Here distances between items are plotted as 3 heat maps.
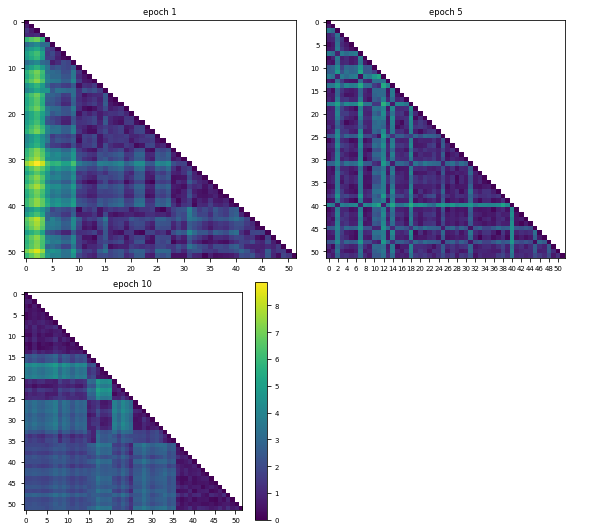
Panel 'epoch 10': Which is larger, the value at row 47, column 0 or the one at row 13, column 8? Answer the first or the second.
the first
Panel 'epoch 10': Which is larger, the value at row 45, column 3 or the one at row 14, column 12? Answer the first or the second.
the first
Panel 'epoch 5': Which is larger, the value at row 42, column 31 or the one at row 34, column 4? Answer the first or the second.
the first
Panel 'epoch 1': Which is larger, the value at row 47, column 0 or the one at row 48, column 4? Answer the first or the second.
the first
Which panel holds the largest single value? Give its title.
epoch 1
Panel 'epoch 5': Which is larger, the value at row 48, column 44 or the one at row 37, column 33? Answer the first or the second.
the first
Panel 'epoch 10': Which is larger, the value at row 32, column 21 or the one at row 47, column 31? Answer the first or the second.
the first
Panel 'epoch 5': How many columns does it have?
52
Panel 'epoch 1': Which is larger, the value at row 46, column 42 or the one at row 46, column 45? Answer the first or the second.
the second
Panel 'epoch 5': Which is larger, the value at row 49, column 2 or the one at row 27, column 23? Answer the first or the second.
the first
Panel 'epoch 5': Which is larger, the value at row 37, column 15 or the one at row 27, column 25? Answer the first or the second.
the second
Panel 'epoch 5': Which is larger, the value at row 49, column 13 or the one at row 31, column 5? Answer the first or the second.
the second
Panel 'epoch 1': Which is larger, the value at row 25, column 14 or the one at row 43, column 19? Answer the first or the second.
the second
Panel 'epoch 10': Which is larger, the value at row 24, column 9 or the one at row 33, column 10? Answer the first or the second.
the second
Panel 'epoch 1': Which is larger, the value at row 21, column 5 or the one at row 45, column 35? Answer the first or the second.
the first
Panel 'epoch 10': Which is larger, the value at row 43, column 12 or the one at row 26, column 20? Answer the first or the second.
the first
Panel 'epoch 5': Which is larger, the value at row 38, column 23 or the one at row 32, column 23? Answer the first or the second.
the first
